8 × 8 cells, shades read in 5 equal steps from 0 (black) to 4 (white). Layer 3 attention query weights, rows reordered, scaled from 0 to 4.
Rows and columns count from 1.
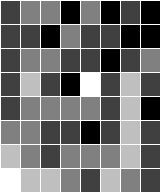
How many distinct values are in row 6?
4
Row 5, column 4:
2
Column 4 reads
0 2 1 0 2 1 2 2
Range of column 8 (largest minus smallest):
2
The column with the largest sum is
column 2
